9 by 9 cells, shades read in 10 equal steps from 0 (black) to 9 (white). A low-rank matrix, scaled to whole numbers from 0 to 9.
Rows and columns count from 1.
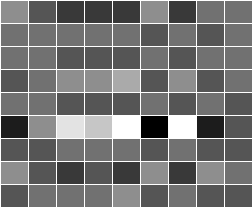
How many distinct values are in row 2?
2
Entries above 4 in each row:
2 0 0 4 0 5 0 3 1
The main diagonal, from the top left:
5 4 3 5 3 0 4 5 3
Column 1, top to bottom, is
5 4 4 3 4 1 3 5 3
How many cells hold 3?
27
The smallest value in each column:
1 3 2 2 2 0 2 1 3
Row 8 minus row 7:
2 0 -2 -1 -2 2 -2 2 1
